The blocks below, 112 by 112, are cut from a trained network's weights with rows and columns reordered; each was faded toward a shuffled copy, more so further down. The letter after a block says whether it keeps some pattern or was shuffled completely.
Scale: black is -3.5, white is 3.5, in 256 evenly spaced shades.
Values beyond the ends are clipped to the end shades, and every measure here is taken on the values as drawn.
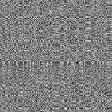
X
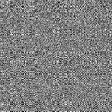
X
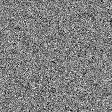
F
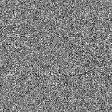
X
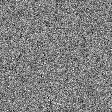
F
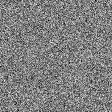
F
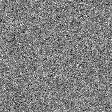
F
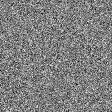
F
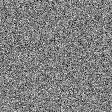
F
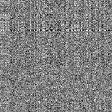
X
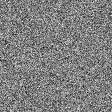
F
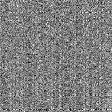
X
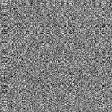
X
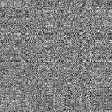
X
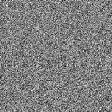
X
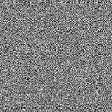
X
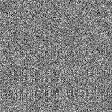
X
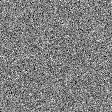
F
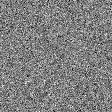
F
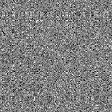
X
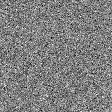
F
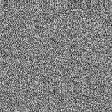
X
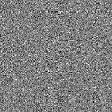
X
